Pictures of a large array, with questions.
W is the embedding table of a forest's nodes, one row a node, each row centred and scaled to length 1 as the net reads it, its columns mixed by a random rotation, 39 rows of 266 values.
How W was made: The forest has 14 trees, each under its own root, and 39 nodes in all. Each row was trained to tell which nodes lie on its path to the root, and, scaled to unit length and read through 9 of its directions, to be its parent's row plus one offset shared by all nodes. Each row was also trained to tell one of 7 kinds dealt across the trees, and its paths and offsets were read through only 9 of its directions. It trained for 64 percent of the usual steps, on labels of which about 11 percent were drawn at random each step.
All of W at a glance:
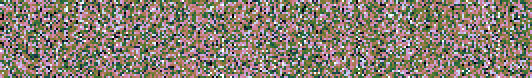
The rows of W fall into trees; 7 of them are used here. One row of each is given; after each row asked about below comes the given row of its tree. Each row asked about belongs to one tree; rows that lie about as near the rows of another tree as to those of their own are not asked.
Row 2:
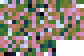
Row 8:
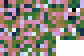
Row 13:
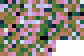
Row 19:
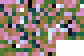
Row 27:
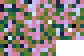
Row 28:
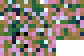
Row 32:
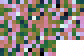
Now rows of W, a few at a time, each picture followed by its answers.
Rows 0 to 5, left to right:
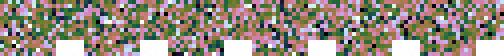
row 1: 8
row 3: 19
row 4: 19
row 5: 19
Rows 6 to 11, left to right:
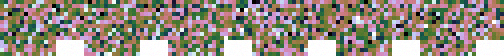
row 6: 28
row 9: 13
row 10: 19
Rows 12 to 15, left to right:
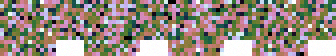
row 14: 13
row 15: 28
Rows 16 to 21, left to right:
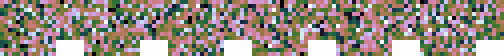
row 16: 27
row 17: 19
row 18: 32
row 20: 27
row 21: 8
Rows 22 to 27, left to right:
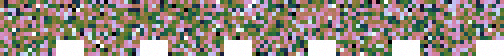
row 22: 8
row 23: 13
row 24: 2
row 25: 2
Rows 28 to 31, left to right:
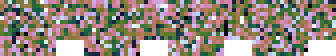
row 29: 2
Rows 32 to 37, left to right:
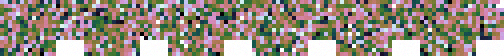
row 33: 2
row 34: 32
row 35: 8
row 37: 2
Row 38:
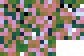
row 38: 27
